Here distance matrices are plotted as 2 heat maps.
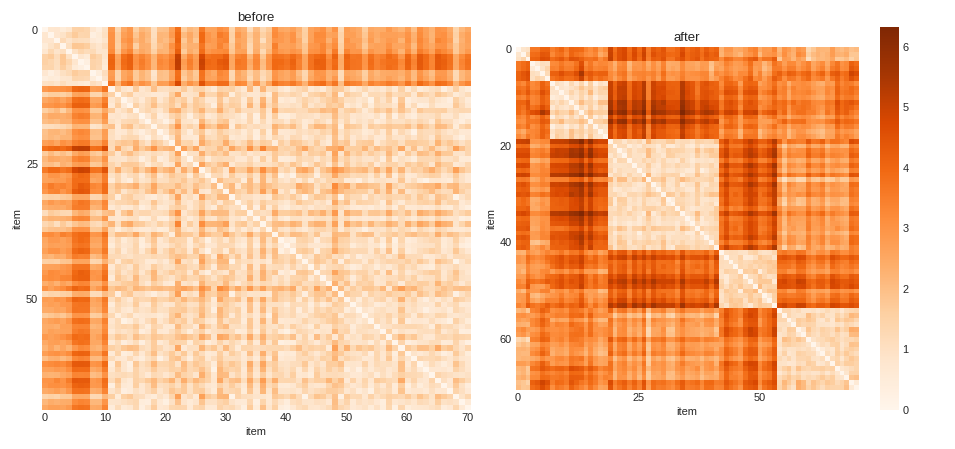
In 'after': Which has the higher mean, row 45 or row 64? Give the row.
45
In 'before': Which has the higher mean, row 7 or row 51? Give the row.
7
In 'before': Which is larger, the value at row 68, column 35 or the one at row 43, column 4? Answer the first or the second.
the second
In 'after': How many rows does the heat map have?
71
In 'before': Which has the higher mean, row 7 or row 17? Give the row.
7
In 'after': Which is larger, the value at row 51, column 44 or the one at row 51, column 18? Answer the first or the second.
the second
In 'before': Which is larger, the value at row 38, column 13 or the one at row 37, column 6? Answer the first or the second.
the second
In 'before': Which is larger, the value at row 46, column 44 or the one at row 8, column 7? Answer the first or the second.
the second
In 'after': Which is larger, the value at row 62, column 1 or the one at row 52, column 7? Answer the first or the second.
the second
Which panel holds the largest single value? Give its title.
after
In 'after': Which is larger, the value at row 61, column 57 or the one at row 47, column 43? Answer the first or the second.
the first
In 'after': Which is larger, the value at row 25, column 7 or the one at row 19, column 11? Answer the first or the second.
the second
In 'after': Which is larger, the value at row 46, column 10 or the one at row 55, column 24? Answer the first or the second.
the first
